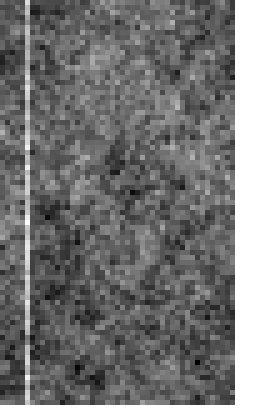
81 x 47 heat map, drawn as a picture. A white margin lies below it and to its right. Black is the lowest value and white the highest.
Average level on the scale: 40%. Mirror symmetry: none. Odd lines: column 6.
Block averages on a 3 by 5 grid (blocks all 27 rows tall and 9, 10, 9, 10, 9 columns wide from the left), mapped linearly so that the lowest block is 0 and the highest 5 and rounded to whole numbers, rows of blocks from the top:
33542 / 52234 / 20220
